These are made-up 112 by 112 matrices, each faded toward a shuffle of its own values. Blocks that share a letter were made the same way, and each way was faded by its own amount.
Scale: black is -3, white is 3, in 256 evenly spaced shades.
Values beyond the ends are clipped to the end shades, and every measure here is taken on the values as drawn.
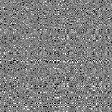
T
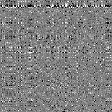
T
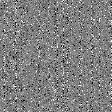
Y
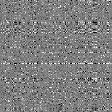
T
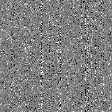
Y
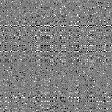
T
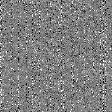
Y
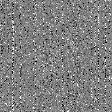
Y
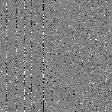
Y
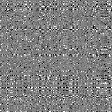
T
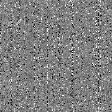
Y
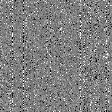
Y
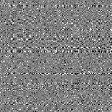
T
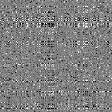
T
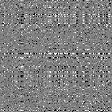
T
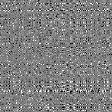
T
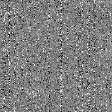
Y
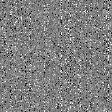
Y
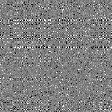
T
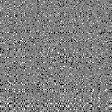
T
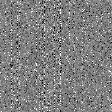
Y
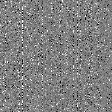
Y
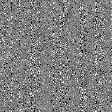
Y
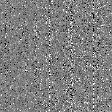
Y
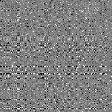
T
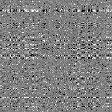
T
